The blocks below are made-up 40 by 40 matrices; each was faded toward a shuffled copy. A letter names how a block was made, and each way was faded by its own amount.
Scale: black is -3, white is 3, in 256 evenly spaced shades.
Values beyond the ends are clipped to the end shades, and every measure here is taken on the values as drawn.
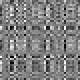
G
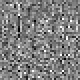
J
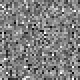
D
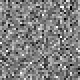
D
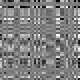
G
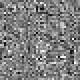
J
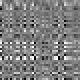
G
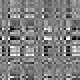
G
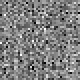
D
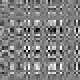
G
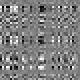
G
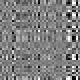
G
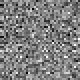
J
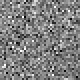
D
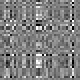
G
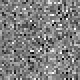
D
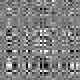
G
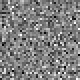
D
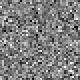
D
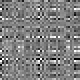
G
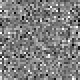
D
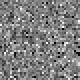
D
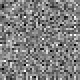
J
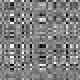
G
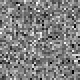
D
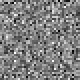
J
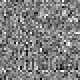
J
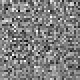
J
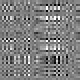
G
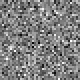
D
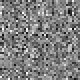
J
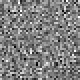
J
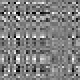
G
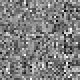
J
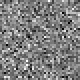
D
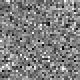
D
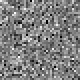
D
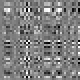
G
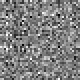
J
